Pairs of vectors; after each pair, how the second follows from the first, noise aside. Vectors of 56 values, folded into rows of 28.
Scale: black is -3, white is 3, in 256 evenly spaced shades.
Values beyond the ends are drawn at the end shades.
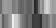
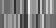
shuffled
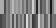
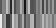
wrapped around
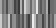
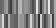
shuffled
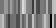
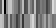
reversed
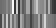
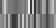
wrapped around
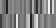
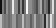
shuffled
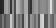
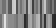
reversed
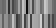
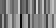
shuffled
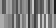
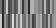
wrapped around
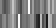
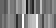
shuffled
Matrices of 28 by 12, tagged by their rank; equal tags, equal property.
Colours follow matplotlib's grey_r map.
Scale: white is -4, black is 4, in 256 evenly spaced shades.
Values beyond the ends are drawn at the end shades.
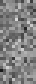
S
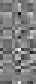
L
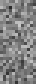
S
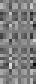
L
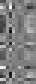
L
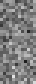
S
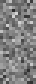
S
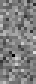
S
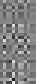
L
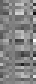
L
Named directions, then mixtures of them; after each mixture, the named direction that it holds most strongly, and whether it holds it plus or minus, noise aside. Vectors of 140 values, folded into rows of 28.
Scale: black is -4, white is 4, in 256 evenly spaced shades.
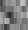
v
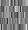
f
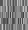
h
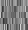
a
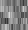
v, minus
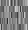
f, plus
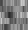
v, plus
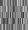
h, plus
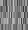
h, minus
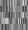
h, minus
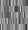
f, minus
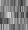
v, minus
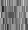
a, plus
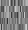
f, plus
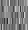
f, plus
